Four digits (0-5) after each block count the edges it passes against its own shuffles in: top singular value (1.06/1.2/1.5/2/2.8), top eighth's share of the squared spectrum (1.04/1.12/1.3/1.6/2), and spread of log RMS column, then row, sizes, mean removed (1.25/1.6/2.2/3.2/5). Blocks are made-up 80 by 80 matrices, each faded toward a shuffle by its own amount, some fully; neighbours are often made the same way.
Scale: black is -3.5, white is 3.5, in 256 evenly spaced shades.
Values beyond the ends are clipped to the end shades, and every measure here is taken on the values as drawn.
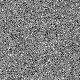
1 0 0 0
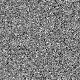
2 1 0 0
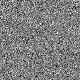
2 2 0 0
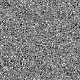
3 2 0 1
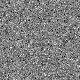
2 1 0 0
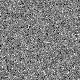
0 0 0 0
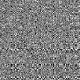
4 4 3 3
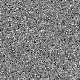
2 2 0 0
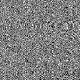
4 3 2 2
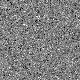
0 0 0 0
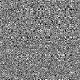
4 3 2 2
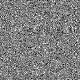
3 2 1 1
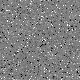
0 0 0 0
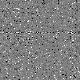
3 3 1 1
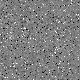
2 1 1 0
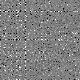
4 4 2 2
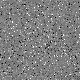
1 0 0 0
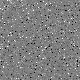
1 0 0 0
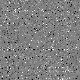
3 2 1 1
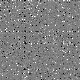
3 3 1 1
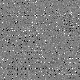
3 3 1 2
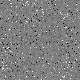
1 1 0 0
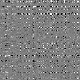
4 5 3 3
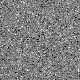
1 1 0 0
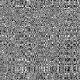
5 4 3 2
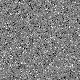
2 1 0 0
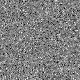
2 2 0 0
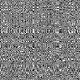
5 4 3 3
